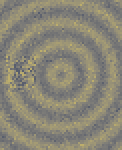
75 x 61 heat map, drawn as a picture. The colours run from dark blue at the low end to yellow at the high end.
No row or column stands out. In the middle left lies a patch that is rougher than the rest. Values change most from cell to cell in the middle left. Rings spread out from the centre.
